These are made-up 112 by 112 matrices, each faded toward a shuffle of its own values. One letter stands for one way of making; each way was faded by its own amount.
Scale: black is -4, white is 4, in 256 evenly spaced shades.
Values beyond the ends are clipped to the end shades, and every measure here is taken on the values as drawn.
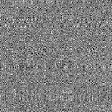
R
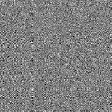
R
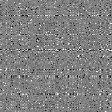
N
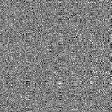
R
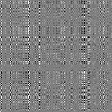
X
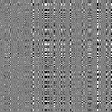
X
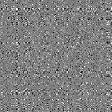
N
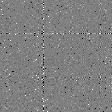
N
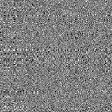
R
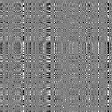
X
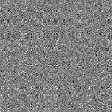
R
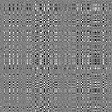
X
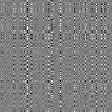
X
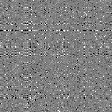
N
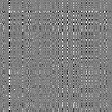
X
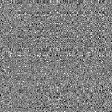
R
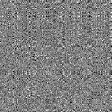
R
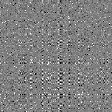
N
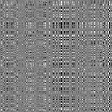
X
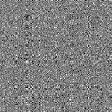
R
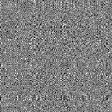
R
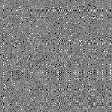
N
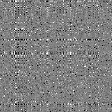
N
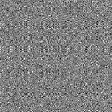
R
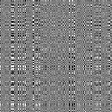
X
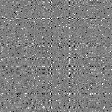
N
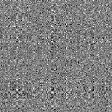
R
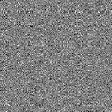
R
